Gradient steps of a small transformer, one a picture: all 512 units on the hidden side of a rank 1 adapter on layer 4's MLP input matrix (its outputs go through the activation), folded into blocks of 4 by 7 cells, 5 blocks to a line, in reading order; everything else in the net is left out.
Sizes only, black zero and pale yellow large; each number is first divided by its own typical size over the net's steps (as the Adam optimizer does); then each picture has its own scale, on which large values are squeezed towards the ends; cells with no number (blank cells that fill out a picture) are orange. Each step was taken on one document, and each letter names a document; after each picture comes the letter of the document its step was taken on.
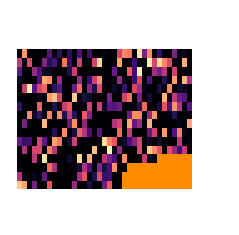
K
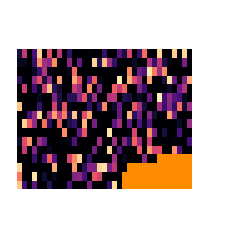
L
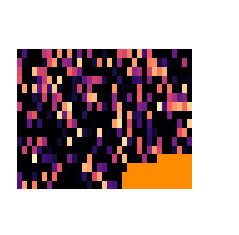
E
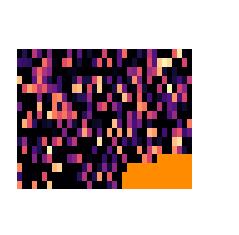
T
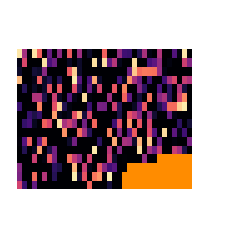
L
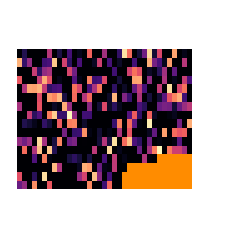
K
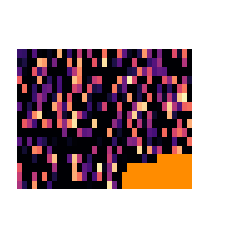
L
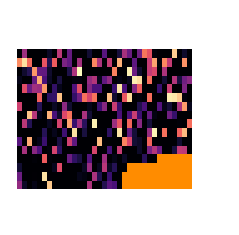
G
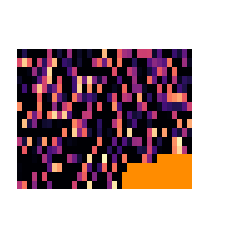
T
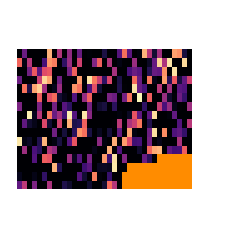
T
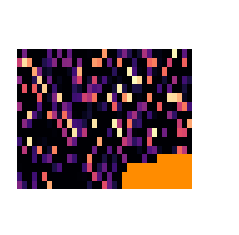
G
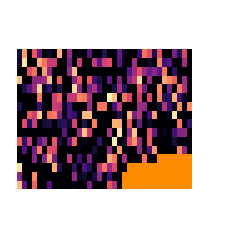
T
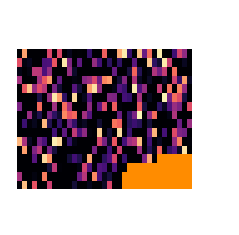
T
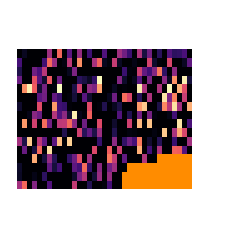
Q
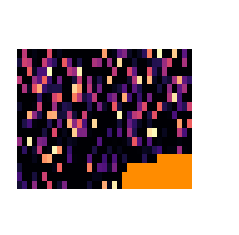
G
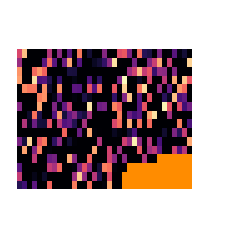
Q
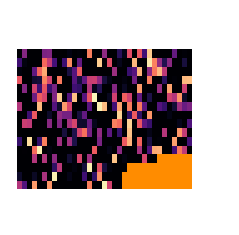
E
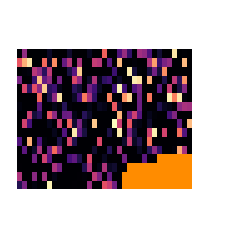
G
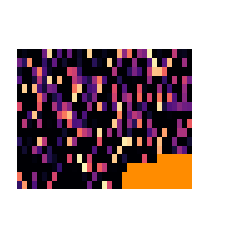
E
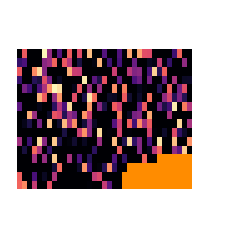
E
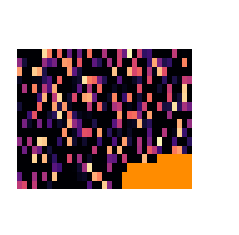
E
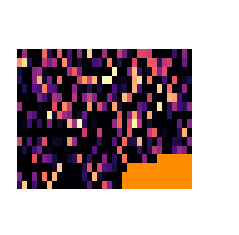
E
